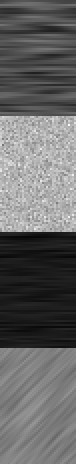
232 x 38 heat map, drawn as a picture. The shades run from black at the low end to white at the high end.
The table splits into 4 rows of 1 panel. Panel 1,1: low, streaked across. Panel 2,1: high, fine-grained. Panel 3,1: very low, streaked across, faint in contrast. Panel 4,1: middling, slanting up to the right, faint in contrast.
